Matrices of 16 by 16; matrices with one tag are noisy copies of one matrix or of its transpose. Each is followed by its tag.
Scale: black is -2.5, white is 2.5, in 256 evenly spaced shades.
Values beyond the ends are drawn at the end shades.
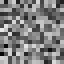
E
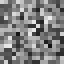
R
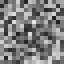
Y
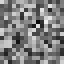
R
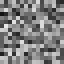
E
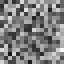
Y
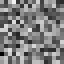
E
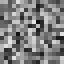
R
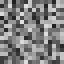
E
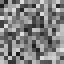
Y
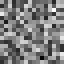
E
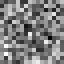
Y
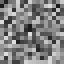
Y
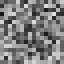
Y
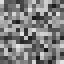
R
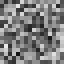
Y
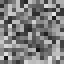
Y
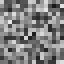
R
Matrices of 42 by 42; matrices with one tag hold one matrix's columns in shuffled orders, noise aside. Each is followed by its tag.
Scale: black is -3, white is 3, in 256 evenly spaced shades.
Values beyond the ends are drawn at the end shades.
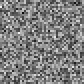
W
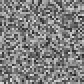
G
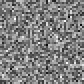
W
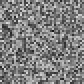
W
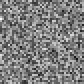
W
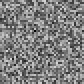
W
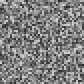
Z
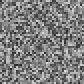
Z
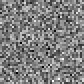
G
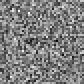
Z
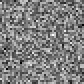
W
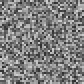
W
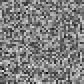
W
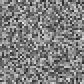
G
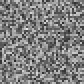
Z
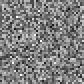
G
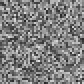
Z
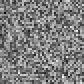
W
